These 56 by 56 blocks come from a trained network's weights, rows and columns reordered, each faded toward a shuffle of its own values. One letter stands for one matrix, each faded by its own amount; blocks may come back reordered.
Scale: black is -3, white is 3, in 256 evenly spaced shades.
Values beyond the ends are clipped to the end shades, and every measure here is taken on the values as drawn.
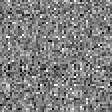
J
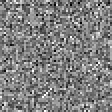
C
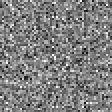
C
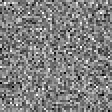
C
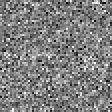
C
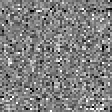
J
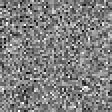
C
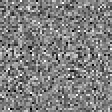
J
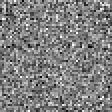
C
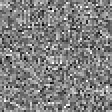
C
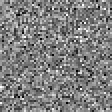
C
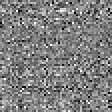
J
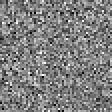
C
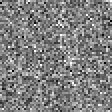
C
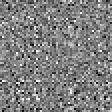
J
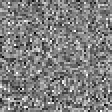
C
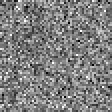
C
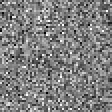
C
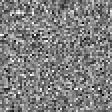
C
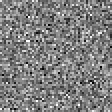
C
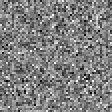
C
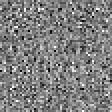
J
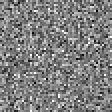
C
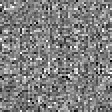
J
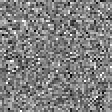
J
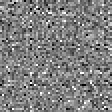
J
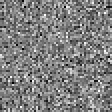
C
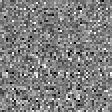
J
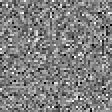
J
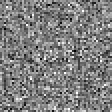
C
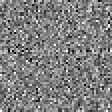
J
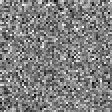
C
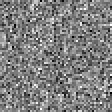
C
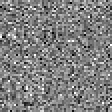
J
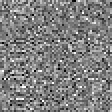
J
